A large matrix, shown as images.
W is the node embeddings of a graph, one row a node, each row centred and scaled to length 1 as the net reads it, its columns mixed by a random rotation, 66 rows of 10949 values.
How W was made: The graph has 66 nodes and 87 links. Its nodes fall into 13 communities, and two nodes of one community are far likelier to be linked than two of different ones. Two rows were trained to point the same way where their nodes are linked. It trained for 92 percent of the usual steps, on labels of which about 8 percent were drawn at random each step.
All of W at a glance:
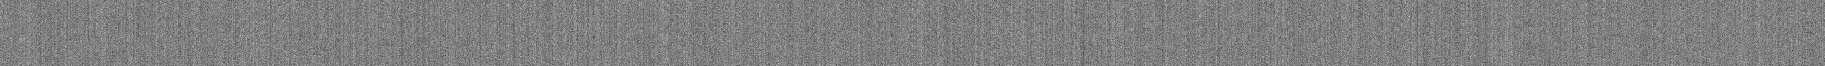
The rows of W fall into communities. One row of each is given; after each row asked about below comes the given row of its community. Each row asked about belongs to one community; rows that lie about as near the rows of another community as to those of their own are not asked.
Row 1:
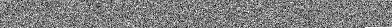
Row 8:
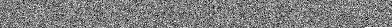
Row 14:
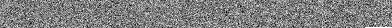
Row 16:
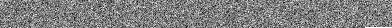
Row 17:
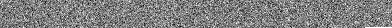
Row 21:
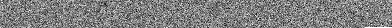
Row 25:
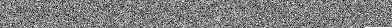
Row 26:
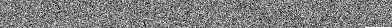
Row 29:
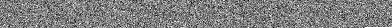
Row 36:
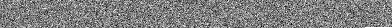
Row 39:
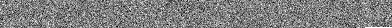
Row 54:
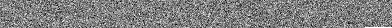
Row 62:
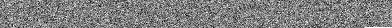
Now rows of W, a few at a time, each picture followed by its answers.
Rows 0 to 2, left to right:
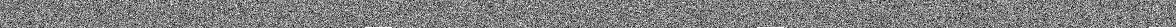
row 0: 14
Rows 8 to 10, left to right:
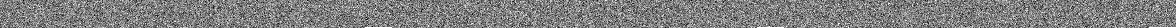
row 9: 29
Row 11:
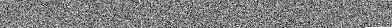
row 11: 1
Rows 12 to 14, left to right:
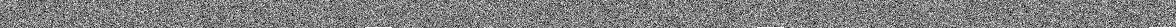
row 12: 8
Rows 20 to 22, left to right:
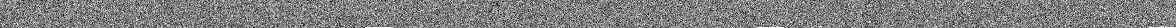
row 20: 8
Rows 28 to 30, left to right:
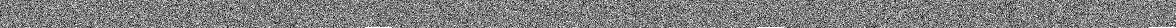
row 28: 29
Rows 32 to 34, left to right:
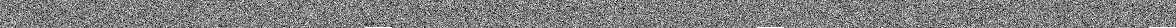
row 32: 25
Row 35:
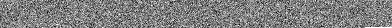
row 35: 36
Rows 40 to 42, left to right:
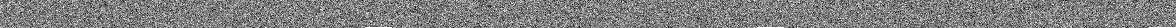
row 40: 21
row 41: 1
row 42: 62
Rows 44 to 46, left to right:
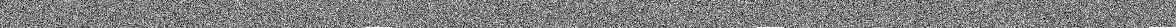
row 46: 26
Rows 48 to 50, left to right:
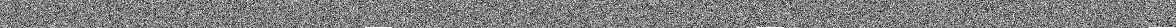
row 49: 25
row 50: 39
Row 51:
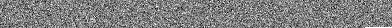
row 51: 17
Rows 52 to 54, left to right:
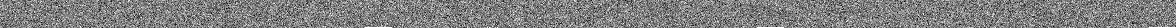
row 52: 54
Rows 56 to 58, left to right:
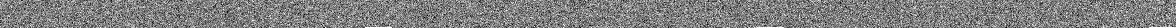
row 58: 54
